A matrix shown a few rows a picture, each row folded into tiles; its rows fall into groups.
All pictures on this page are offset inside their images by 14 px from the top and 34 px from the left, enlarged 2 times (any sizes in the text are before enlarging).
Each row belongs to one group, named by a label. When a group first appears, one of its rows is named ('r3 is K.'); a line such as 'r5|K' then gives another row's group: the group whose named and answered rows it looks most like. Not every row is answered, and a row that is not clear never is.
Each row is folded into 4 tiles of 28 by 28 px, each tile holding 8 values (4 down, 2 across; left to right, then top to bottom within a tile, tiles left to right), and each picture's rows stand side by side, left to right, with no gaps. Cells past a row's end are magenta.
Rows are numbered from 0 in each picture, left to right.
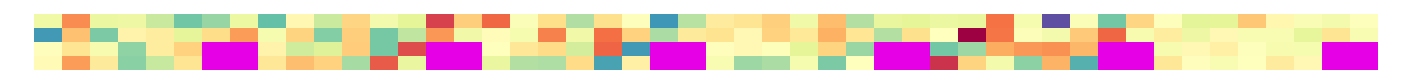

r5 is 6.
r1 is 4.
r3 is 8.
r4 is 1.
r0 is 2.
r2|8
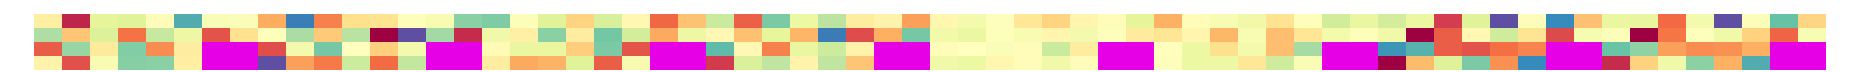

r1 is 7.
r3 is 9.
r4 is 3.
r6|1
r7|1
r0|2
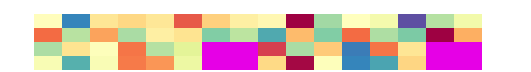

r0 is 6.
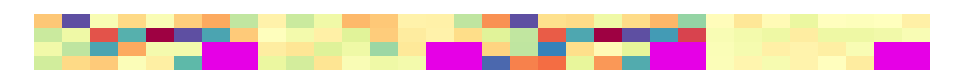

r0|7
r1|3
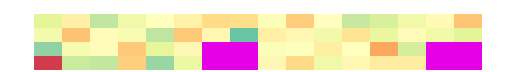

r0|9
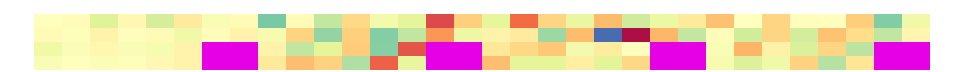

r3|8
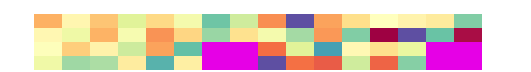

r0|8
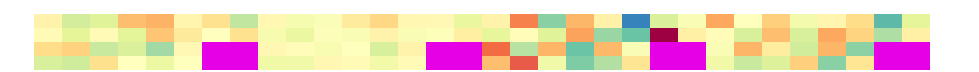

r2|2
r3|8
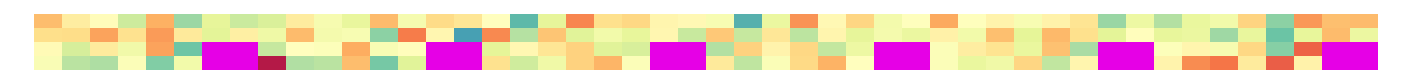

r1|9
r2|6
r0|8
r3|6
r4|8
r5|4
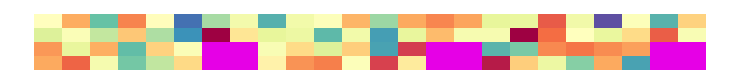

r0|2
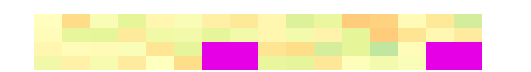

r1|3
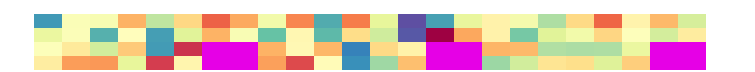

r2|3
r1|2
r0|4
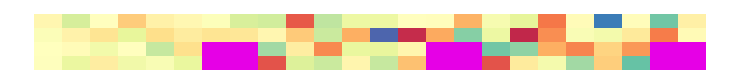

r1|9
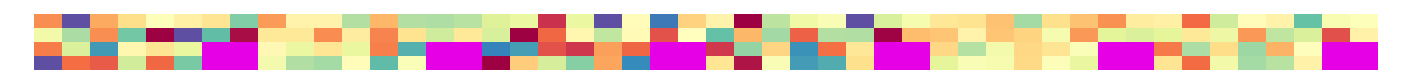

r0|7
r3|2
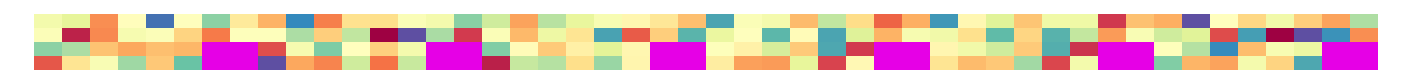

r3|4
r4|4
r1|7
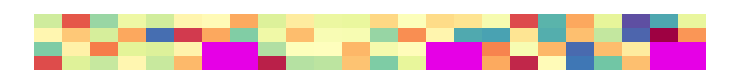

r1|9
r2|2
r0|9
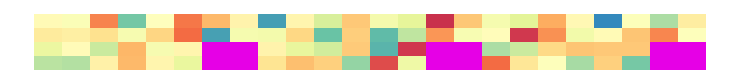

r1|4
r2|1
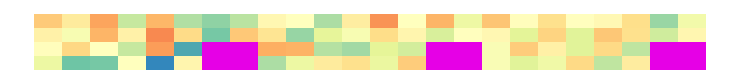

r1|3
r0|8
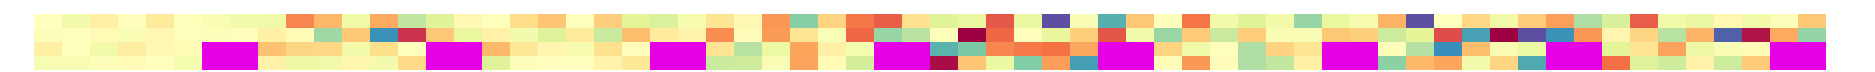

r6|7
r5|2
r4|1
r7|9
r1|9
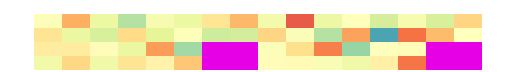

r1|9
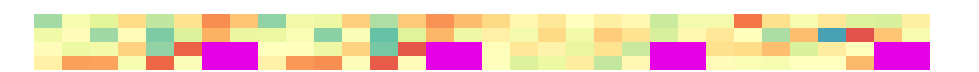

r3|9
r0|4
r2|8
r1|4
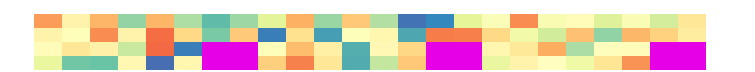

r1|2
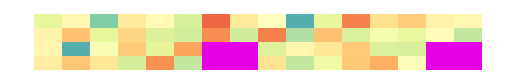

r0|4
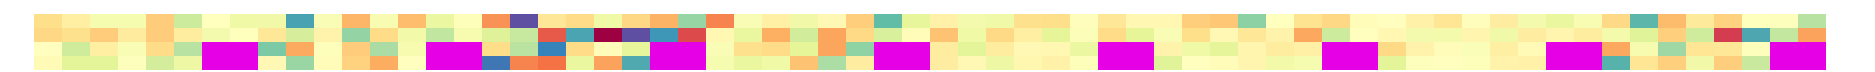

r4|6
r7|7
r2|7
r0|8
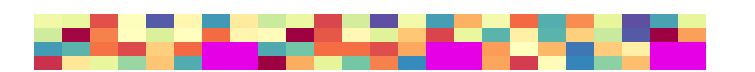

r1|1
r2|2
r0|1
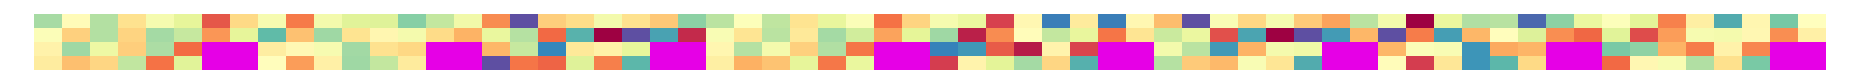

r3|4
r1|2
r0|4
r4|1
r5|7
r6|2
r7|1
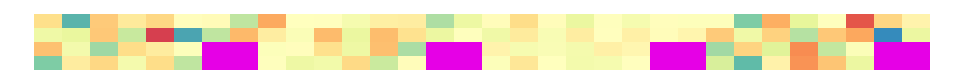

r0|7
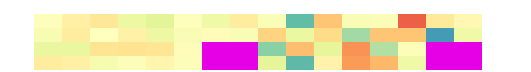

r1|6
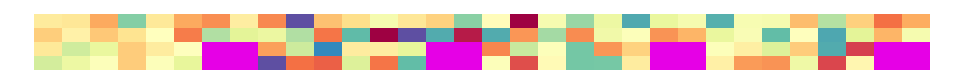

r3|4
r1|7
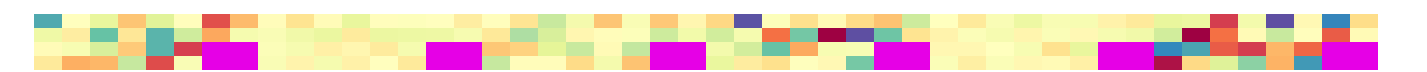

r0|4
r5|1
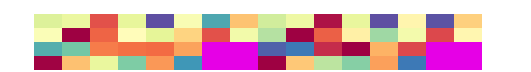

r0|1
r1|1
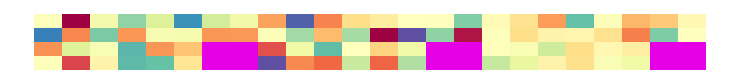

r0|2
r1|7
